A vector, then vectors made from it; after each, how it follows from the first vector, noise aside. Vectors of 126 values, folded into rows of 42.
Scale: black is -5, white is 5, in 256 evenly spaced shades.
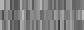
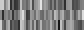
scaled up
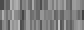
negated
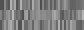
sign-scrambled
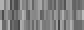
copied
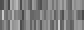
negated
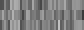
negated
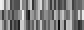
scaled up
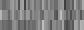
reversed
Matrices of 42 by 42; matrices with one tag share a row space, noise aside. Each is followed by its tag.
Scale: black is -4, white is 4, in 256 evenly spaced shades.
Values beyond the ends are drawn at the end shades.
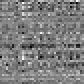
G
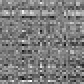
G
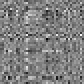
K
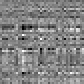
G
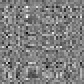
K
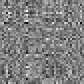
K
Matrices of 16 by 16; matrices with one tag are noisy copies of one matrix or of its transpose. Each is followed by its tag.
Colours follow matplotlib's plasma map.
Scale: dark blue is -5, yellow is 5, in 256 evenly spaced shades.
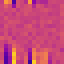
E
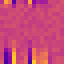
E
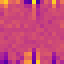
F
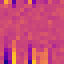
E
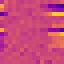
E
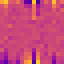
F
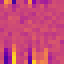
E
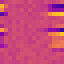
E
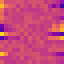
F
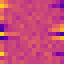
F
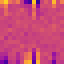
F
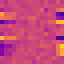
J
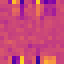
J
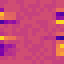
J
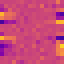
J
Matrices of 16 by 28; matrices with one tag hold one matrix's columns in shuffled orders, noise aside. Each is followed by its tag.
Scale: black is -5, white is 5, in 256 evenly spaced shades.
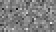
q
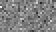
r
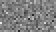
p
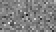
p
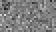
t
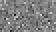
p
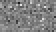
r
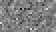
q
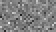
p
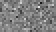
r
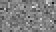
r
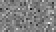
q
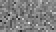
p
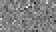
r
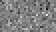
t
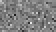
p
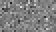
r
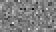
q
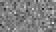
q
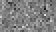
t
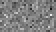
t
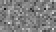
q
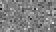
q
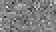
r
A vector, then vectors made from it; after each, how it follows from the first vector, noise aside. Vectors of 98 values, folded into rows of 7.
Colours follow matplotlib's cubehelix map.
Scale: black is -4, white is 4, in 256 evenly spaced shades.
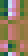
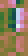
wrapped around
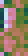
wrapped around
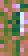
wrapped around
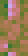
shrunk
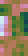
wrapped around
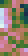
wrapped around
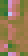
shrunk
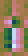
wrapped around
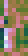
wrapped around
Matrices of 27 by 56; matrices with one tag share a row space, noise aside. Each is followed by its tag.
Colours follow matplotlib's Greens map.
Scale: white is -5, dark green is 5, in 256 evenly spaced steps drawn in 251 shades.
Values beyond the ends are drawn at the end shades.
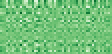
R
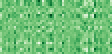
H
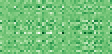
H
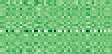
R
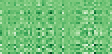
H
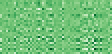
H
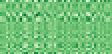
R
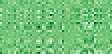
H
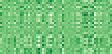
H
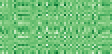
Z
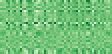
R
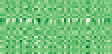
R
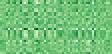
R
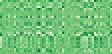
H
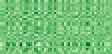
R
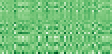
Z
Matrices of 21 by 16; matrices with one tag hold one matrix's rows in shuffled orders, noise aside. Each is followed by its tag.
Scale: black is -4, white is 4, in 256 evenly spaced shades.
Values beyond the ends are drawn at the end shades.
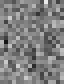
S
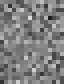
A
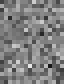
A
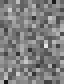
S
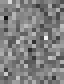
S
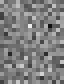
A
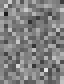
S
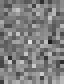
A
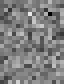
A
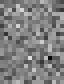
A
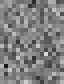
S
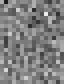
S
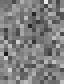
S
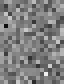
S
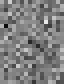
S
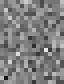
S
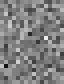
S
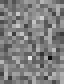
A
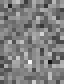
A
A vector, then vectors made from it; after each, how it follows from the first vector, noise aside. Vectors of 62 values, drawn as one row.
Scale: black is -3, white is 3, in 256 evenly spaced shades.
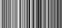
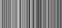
shrunk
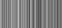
shrunk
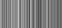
shrunk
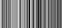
copied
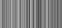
shrunk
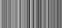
shrunk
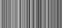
shrunk
